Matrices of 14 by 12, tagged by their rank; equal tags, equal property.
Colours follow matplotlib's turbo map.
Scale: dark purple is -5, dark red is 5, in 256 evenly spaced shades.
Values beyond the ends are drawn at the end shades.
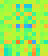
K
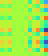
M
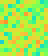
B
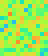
B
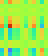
M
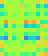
K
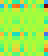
M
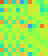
K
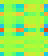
M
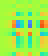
M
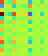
M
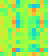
K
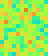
B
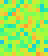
B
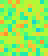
B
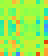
K
